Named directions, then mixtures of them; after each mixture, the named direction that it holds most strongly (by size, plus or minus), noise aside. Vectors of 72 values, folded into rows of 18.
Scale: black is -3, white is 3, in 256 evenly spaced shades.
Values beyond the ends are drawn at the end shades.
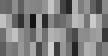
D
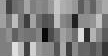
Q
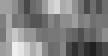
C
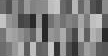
D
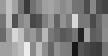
C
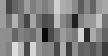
Q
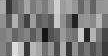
Q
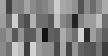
Q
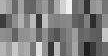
D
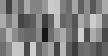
Q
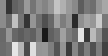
Q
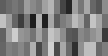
D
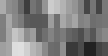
C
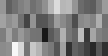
Q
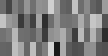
D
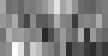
Q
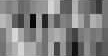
D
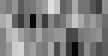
D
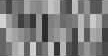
D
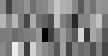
Q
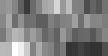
C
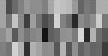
Q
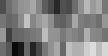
C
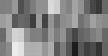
C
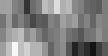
C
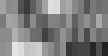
C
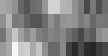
C
